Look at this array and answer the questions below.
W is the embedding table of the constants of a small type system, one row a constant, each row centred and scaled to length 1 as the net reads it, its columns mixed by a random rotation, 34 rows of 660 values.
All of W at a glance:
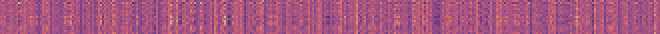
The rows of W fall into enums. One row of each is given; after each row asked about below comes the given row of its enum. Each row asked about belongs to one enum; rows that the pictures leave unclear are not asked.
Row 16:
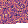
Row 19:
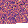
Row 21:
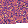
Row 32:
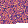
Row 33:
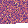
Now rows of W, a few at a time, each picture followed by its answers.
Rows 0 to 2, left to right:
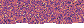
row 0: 21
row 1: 33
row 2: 19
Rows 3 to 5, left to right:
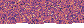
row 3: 19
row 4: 21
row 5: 32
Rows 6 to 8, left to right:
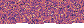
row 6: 19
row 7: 21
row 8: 16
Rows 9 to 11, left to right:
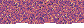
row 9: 33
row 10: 19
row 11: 33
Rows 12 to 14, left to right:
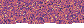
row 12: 21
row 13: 19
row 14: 32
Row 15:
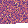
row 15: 33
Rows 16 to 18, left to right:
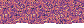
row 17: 16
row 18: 21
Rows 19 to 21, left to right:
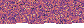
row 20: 16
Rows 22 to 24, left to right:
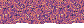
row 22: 16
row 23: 32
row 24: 16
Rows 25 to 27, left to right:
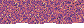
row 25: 33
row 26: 33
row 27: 19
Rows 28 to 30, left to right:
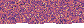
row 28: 19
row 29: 33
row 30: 21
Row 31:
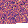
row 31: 19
